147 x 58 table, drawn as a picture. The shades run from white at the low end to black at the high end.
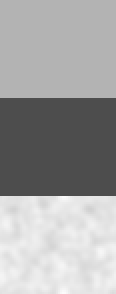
The table splits into 3 rows of 1 panel. Panel 1,1: low, flat. Panel 2,1: high, flat. Panel 3,1: very low, blotchy, faint in contrast.
